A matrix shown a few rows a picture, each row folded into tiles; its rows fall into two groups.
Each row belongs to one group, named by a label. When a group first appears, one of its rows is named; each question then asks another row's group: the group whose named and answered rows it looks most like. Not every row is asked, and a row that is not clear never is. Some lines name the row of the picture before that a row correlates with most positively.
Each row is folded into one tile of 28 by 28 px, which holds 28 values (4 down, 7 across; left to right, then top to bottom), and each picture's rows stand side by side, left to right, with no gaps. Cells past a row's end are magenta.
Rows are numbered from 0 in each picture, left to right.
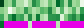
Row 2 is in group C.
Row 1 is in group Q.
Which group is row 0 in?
C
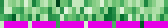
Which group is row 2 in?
C
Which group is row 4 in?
Q
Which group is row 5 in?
C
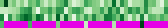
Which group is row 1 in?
Q
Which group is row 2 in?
Q
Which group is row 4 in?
Q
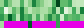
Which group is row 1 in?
C
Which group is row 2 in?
C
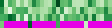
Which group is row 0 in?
Q
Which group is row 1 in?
C
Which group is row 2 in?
C
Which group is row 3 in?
Q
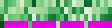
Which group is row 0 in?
C
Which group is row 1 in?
C
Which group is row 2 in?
Q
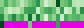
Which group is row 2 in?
C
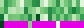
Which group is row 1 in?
Q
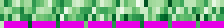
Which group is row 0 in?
Q
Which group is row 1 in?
C
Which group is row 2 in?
C
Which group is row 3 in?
Q
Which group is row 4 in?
C
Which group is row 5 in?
C
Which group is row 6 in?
C
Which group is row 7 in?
Q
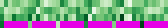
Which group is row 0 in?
C
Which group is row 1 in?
Q
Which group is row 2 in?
Q
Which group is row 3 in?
C
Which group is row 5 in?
C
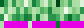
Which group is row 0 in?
C
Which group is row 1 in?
Q
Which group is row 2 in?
C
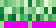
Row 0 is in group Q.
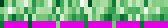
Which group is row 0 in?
C
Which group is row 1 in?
C
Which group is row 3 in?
C
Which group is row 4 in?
Q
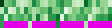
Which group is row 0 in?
C
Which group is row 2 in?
C
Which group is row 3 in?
C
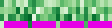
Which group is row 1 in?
C
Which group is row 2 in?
Q
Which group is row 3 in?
Q
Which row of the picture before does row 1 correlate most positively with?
2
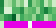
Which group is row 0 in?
Q
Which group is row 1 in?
Q
